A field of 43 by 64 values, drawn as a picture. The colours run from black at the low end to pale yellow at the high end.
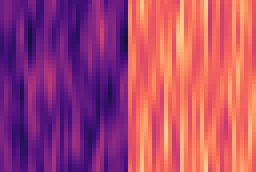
It is made of 1 by 2 panels. Panel 1,1: low, streaked downward. Panel 1,2: high, streaked downward.
